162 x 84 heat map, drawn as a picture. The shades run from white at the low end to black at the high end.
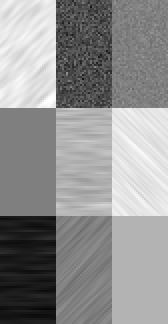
The table splits into 3 rows of 3 panels. Panel 1,1: very low, slanting up to the right, faint in contrast. Panel 1,2: high, fine-grained. Panel 1,3: middling, fine-grained, faint in contrast. Panel 2,1: middling, flat. Panel 2,2: low, streaked across, faint in contrast. Panel 2,3: very low, slanting down to the right, faint in contrast. Panel 3,1: very high, streaked across, faint in contrast. Panel 3,2: middling, slanting up to the right, faint in contrast. Panel 3,3: low, flat.
